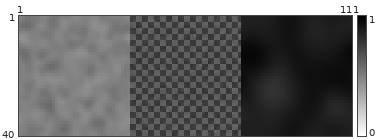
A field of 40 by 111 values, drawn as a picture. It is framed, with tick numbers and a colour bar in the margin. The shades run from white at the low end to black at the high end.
The table splits into one row of 3 panels. Panel 1,1: middling, blotchy, faint in contrast. Panel 1,2: high, checkered. Panel 1,3: very high, smooth, faint in contrast.
